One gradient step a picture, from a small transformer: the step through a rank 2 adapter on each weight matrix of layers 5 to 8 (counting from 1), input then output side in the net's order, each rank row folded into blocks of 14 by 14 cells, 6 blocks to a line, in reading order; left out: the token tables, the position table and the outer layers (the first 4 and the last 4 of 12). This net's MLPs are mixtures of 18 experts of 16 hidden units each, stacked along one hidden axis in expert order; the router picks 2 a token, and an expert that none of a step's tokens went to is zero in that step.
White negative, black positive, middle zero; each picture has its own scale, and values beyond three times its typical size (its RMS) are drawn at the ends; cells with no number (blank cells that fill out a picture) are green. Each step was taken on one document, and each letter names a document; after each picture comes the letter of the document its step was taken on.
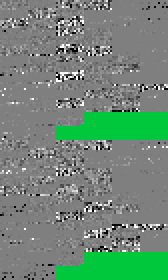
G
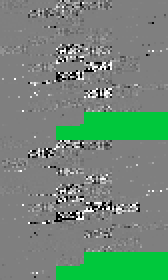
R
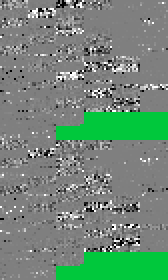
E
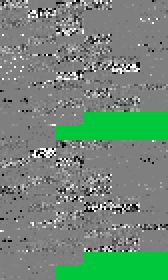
E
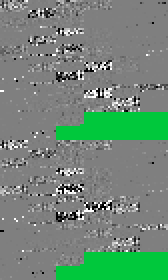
R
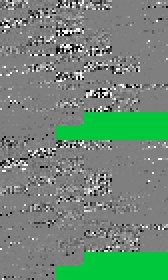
G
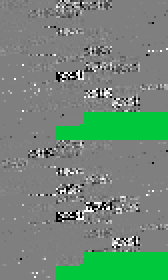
R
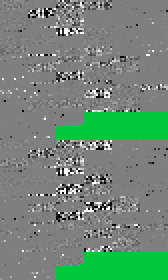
R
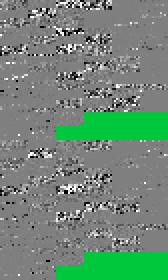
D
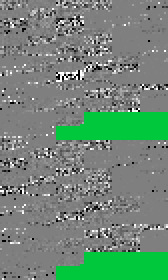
G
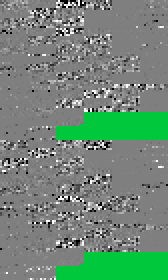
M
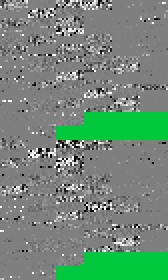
E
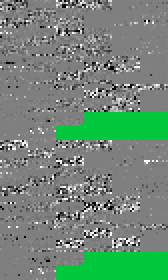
D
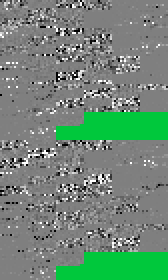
D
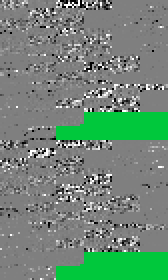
M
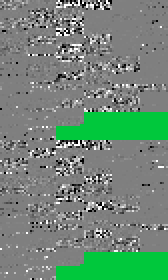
M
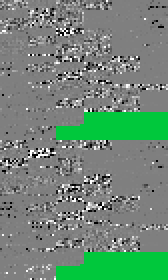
M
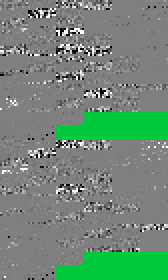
G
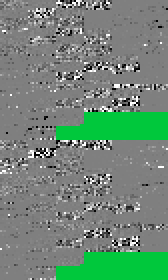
M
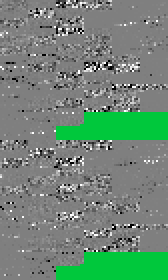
D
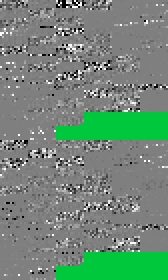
D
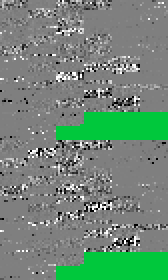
E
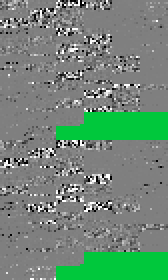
M
